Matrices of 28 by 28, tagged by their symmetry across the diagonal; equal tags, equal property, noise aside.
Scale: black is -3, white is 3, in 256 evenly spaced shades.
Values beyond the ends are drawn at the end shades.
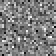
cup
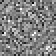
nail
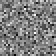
cup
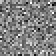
cup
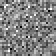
nail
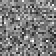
cup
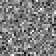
nail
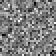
nail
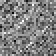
nail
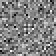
nail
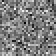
cup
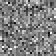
cup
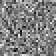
cup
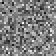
nail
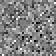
nail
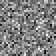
cup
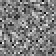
nail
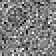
nail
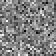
cup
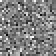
cup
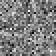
nail
